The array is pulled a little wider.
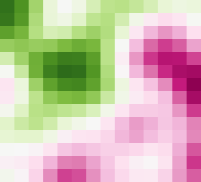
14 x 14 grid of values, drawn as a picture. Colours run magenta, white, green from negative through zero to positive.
Slope: up to the top left. Grain: blotchy. Stripes: none. Ninth with the lowest average: middle right.
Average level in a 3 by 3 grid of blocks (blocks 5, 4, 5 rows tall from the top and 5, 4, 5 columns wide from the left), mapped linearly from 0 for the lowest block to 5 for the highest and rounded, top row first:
541 | 440 | 211
